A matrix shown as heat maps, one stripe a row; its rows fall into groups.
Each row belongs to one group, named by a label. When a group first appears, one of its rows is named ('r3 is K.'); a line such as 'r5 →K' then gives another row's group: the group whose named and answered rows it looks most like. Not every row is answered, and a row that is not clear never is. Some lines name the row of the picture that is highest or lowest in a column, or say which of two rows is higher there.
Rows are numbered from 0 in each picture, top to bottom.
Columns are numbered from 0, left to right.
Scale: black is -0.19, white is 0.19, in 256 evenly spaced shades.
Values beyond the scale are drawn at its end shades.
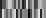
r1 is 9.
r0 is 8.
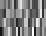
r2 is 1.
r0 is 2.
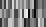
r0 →2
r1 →2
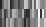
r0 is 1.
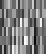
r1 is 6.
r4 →2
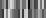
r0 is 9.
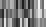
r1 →6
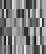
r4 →2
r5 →2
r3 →6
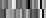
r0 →9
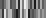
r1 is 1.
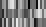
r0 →9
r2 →2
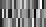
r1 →2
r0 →2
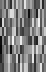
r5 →6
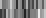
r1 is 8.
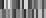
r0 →1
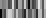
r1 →8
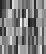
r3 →8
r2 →1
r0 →6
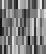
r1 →8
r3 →6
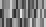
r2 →6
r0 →8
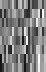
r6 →8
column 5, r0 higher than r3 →Yes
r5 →2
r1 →9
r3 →2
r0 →2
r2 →6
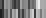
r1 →6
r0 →1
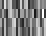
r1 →9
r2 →6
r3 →6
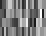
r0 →8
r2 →1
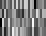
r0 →2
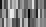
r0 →9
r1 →9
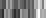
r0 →8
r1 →1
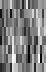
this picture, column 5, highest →0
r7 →6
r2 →6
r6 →9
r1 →6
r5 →2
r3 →8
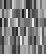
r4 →1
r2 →9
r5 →1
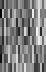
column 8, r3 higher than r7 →No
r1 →9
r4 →6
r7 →2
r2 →6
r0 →6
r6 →9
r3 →1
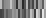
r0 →8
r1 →6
